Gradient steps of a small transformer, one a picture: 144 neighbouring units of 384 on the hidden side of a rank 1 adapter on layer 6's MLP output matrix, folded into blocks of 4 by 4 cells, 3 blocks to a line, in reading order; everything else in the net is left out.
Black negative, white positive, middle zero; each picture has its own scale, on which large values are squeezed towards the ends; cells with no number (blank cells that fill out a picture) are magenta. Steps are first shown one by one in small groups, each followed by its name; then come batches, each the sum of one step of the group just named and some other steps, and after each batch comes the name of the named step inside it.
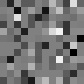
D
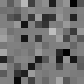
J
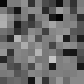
J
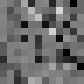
J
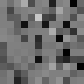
J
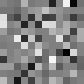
J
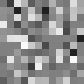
D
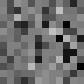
D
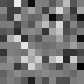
D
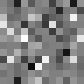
J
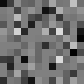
D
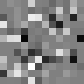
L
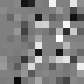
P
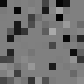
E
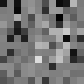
E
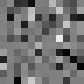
P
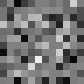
L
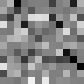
L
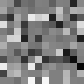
L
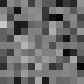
E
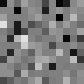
E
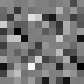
L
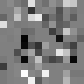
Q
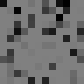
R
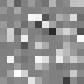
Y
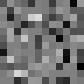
Y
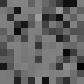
R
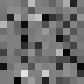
Q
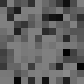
R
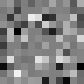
Y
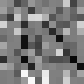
Q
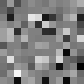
Y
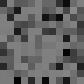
R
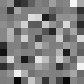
Y
